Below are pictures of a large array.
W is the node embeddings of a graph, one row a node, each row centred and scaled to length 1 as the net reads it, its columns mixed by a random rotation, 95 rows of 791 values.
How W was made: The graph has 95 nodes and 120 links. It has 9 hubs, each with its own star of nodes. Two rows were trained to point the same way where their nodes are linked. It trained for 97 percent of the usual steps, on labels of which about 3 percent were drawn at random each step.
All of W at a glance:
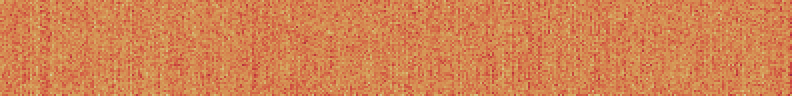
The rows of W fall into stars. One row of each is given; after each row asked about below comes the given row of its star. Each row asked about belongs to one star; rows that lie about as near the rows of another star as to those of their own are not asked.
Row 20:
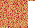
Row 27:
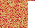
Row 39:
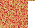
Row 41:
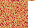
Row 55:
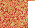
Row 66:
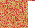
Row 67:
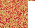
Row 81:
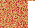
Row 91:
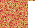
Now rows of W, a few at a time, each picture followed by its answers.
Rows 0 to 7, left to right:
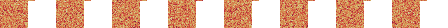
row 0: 66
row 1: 67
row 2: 81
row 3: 27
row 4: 66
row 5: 41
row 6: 39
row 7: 67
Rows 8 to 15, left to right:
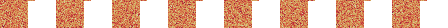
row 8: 81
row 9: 27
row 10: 67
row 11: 20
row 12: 20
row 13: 66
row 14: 41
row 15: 20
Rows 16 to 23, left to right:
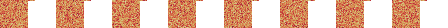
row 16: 55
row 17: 20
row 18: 27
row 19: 39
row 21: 41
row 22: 55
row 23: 67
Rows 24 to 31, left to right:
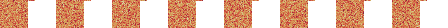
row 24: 41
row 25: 91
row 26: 39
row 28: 91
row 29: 41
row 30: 91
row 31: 91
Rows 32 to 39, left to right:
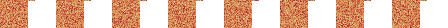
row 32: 91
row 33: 91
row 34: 67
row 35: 55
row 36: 66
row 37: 41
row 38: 55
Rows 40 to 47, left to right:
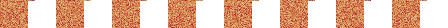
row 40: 66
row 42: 81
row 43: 55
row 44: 41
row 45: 27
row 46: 67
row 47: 66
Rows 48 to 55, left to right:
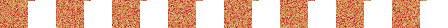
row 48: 27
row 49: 39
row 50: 41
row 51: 66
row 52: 67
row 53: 91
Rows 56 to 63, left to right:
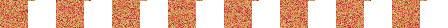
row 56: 41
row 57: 20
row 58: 41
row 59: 91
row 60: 20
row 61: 81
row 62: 20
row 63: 67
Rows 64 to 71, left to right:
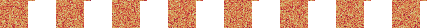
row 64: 41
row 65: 41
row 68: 81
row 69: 67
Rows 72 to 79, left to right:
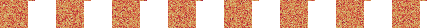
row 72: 20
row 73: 67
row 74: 20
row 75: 20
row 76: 67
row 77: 27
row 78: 39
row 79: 91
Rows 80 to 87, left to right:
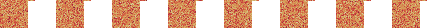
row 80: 67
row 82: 27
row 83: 66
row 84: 55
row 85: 55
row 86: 66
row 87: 55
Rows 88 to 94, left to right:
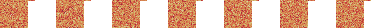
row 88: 66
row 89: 20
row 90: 81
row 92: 20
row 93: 27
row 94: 66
